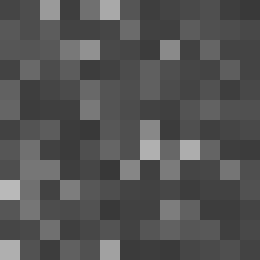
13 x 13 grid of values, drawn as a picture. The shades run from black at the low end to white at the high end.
Mirror symmetry: none. Average level on the scale: 30%. Histogram: skewed, a long tail of high values. Ninth with the highest average: bottom left. Odd rows or columns: none.
